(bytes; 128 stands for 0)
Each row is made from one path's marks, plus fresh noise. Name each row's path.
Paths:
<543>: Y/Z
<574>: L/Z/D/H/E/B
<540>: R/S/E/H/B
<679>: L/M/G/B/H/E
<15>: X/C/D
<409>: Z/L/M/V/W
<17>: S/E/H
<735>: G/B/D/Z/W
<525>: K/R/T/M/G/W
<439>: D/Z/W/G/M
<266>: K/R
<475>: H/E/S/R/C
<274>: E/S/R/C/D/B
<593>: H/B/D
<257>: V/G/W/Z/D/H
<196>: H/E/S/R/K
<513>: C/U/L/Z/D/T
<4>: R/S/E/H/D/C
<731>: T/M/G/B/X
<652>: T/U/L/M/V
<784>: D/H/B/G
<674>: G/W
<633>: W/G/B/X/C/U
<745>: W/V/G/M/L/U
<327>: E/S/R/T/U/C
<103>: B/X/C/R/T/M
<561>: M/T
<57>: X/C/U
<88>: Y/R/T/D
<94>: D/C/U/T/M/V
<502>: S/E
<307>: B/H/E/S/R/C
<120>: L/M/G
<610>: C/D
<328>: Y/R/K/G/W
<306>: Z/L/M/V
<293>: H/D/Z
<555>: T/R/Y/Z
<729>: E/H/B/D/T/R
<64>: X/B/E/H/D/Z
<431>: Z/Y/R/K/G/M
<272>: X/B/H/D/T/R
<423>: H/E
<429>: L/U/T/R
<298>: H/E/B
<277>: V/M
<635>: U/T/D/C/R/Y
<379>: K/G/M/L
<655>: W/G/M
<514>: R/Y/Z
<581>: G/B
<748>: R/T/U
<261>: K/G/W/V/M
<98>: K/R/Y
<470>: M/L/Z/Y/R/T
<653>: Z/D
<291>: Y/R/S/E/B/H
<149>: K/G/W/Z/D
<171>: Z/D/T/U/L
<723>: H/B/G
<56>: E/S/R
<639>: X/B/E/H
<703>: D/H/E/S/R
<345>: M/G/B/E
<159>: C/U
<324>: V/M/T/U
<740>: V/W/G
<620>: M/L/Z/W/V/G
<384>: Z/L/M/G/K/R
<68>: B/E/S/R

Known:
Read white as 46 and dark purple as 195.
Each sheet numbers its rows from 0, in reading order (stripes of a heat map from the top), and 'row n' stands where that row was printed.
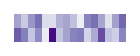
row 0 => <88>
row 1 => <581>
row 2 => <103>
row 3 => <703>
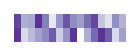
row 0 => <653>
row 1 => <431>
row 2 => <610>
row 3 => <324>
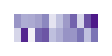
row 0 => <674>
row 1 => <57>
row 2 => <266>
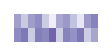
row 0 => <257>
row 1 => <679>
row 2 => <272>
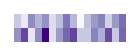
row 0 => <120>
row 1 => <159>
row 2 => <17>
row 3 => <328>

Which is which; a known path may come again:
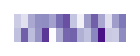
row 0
<784>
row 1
<610>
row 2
<307>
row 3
<327>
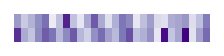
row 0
<171>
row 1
<514>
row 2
<68>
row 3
<574>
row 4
<57>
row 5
<581>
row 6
<159>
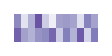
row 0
<293>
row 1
<679>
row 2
<379>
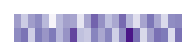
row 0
<257>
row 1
<639>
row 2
<703>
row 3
<735>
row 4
<748>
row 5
<409>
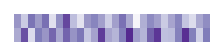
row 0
<261>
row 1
<98>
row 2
<272>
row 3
<635>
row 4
<423>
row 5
<513>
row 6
<429>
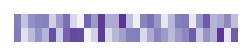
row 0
<15>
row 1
<328>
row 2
<561>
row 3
<653>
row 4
<103>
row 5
<64>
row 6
<431>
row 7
<740>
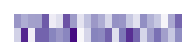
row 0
<674>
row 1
<543>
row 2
<502>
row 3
<620>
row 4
<324>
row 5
<540>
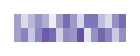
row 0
<633>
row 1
<470>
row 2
<525>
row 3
<729>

